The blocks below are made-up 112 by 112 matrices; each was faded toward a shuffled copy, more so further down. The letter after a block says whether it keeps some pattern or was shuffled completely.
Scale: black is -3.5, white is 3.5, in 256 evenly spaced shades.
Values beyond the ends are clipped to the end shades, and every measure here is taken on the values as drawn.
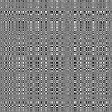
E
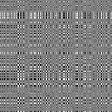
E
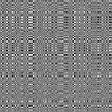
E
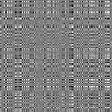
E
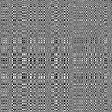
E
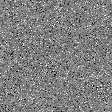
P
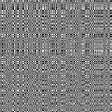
E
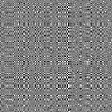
E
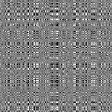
E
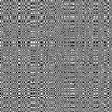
E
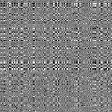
E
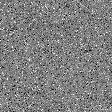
P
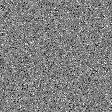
P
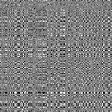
E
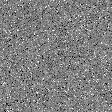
P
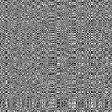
E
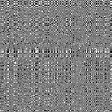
E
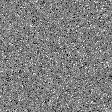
P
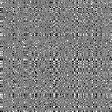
E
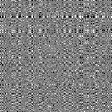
E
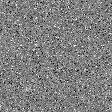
P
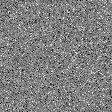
P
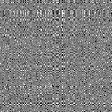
E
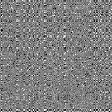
E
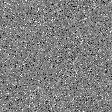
P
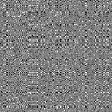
E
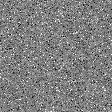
P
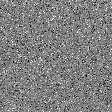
P
